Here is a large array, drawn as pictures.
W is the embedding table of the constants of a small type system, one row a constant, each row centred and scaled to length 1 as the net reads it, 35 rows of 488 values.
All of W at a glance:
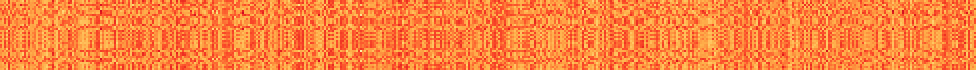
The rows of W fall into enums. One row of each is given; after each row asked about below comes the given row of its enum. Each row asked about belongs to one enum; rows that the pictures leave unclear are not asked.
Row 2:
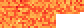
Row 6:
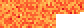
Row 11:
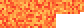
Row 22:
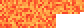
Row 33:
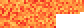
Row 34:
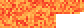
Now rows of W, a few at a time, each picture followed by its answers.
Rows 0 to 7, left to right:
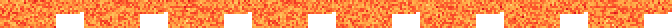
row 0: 33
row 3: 34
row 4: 22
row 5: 6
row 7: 2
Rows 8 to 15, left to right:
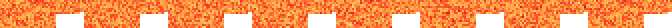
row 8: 34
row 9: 22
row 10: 11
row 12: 33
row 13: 2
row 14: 6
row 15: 34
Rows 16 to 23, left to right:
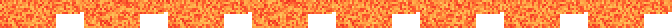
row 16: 22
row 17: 34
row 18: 22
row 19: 34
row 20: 22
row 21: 11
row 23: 22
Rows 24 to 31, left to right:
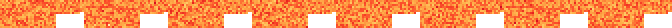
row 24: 34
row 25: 2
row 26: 33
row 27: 33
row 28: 22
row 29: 6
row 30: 2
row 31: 11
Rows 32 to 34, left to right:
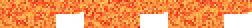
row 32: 34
